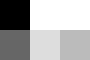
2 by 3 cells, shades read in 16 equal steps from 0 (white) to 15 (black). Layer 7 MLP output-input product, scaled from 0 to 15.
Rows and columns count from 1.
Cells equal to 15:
1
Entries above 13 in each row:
1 0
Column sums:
24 2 4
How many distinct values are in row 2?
3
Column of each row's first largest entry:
1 1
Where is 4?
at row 2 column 3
